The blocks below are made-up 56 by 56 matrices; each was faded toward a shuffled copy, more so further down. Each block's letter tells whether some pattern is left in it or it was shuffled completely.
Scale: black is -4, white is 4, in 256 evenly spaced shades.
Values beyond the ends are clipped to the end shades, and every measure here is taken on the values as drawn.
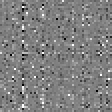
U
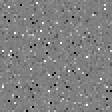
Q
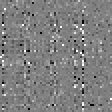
U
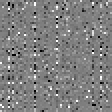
U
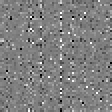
U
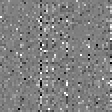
U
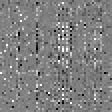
U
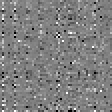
U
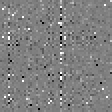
U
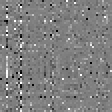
U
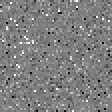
Q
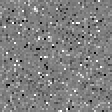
Q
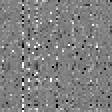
U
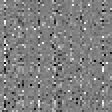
U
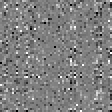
U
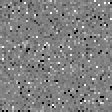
Q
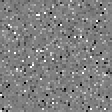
Q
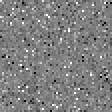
Q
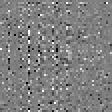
U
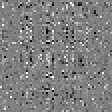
U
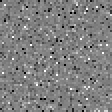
Q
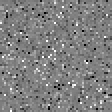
Q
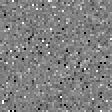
Q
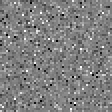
Q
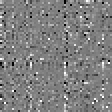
U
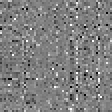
U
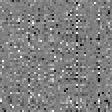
U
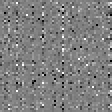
U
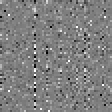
U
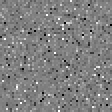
Q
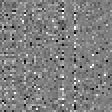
U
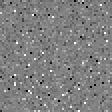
Q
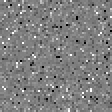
Q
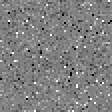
Q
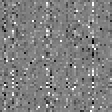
U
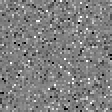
Q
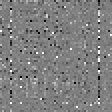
U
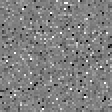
Q
